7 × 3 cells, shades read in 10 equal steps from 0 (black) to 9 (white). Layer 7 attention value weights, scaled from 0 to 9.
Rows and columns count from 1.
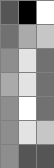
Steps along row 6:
up down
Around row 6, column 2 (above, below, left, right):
9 3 5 7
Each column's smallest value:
3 0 3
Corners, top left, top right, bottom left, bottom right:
3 9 5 3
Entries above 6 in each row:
1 1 1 1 1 2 0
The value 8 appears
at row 3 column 2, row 4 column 2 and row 6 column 2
